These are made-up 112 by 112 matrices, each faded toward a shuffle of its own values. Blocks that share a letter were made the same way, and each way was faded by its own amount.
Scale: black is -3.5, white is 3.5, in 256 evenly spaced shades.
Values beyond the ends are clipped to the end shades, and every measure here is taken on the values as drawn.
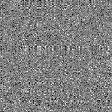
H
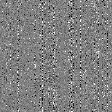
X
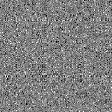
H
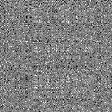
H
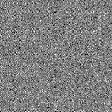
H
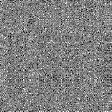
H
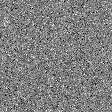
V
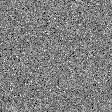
V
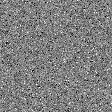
V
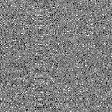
H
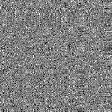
H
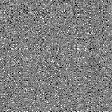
H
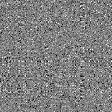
H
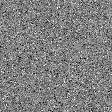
V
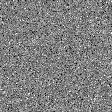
V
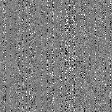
X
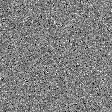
V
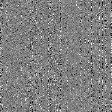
X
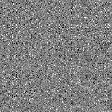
H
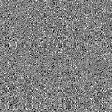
H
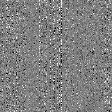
X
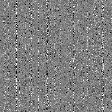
X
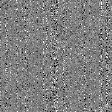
X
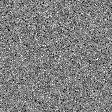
V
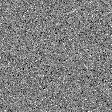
V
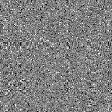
H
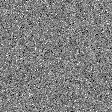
V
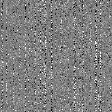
X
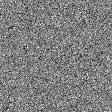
V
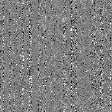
X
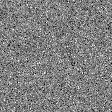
V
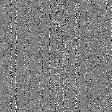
X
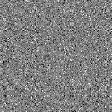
H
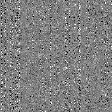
X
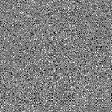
H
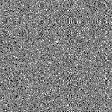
H
